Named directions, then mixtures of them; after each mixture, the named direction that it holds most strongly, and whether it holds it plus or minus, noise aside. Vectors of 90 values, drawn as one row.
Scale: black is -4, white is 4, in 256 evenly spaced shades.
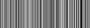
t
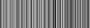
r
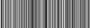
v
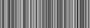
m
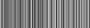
r, minus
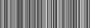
m, minus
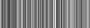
r, minus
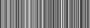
t, plus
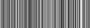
t, minus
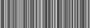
m, plus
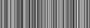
m, minus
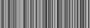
m, plus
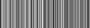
r, plus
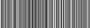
r, minus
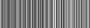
r, minus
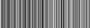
r, minus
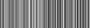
m, plus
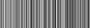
r, plus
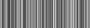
m, plus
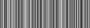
t, plus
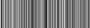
v, plus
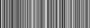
v, minus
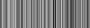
r, plus
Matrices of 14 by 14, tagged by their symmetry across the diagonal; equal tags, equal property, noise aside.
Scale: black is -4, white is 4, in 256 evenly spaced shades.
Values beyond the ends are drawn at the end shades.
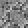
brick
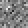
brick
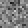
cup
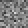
cup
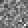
brick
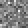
cup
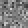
cup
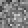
brick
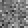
cup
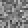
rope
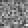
cup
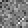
brick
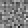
rope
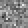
cup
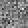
rope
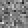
rope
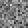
cup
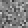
rope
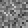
brick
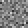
rope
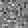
rope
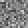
cup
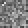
brick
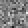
rope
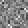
brick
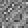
brick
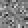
rope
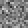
rope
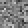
cup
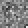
brick
